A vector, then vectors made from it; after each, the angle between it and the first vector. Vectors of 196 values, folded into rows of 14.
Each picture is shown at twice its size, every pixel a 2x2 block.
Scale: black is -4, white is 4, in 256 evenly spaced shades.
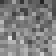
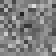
orthogonal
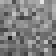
nearly opposite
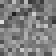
partly aligned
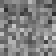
partly aligned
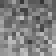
nearly parallel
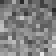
nearly parallel
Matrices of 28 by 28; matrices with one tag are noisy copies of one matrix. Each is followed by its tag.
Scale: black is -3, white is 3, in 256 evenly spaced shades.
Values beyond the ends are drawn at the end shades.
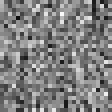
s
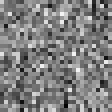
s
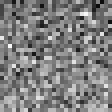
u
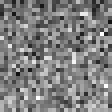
u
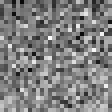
u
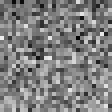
u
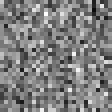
s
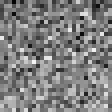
u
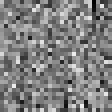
s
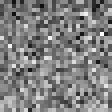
u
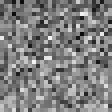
u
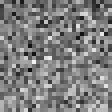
u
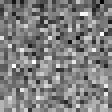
u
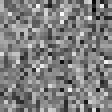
s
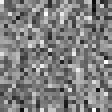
s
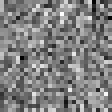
s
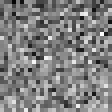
u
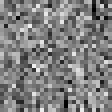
s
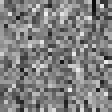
s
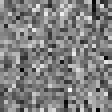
s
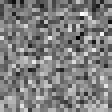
u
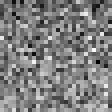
u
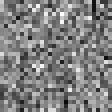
s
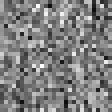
s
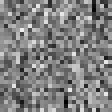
s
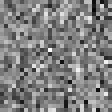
s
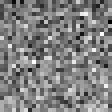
u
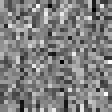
s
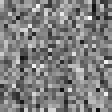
s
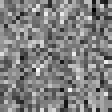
s
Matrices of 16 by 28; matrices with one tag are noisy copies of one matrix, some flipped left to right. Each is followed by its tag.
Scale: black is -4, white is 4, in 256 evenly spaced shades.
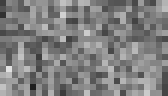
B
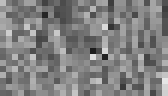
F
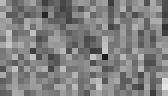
F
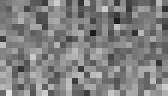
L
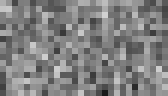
B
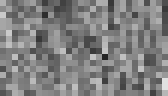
F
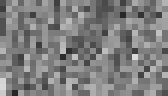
F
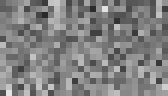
L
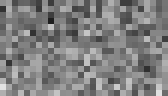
L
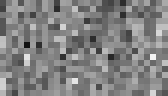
F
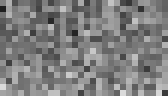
L
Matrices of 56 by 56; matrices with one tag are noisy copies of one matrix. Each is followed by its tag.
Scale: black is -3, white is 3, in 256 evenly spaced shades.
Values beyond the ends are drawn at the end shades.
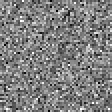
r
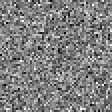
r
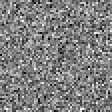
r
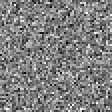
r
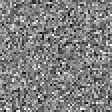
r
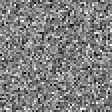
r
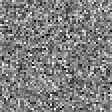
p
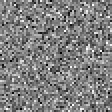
r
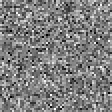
p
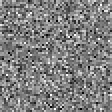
p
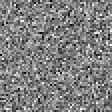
r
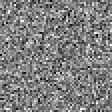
r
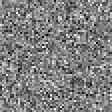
p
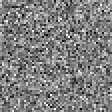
p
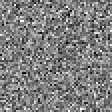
r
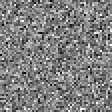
r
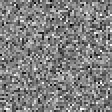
r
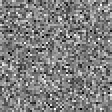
p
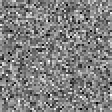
p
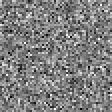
p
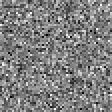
p
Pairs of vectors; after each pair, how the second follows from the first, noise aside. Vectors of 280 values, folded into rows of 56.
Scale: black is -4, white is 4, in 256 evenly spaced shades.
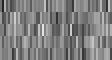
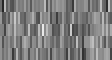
copied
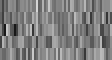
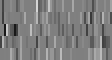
partly zeroed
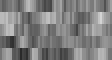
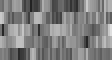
wrapped around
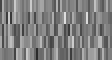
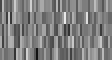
copied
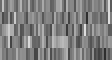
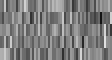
wrapped around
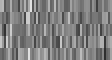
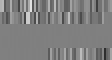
partly zeroed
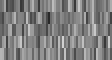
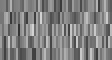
wrapped around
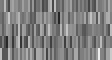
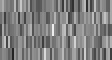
wrapped around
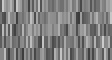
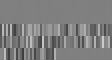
partly zeroed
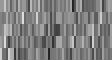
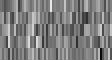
wrapped around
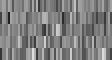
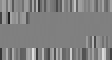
partly zeroed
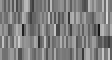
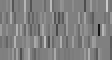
partly zeroed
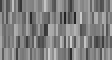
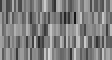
copied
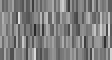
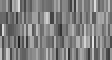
wrapped around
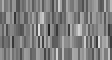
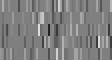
partly zeroed
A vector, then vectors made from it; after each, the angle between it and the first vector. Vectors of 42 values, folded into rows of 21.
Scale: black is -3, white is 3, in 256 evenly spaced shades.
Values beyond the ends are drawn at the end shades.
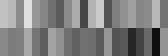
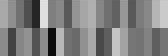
orthogonal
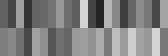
nearly opposite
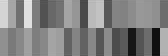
nearly parallel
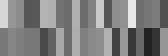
partly aligned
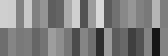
nearly parallel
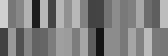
orthogonal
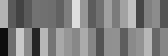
orthogonal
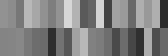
partly aligned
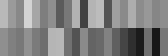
nearly parallel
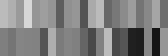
nearly parallel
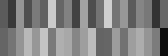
partly opposed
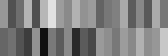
orthogonal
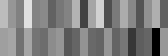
nearly parallel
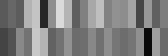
orthogonal
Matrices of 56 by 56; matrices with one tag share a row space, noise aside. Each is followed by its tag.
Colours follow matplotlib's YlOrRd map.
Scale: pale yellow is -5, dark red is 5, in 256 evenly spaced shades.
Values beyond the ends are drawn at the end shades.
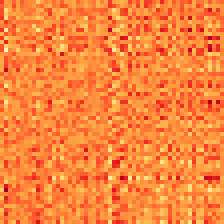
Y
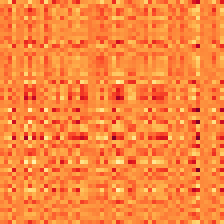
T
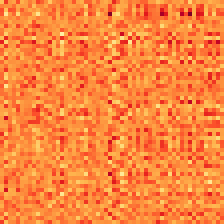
Y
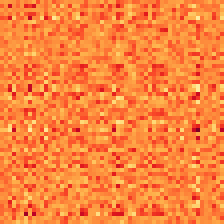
T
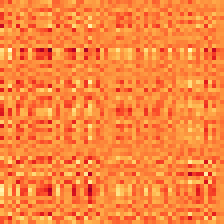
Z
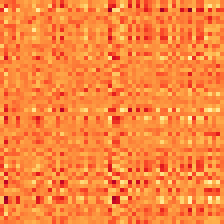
Y
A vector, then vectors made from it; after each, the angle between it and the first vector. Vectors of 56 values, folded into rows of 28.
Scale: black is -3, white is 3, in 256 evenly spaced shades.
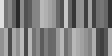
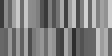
nearly opposite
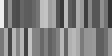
nearly parallel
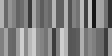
partly aligned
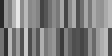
nearly opposite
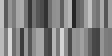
orthogonal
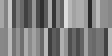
orthogonal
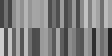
partly opposed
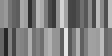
orthogonal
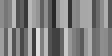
orthogonal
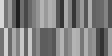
nearly parallel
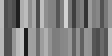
partly aligned
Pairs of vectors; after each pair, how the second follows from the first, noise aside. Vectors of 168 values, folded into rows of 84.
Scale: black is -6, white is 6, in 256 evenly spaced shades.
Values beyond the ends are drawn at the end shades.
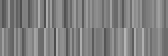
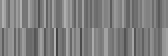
negated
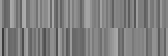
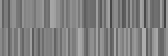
reversed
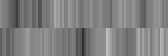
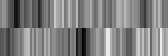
scaled up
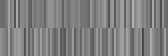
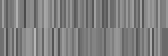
reversed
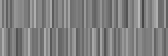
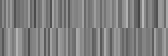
negated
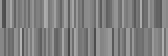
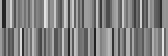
scaled up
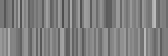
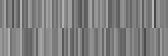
sign-scrambled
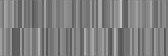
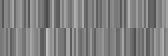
reversed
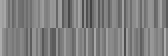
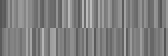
negated
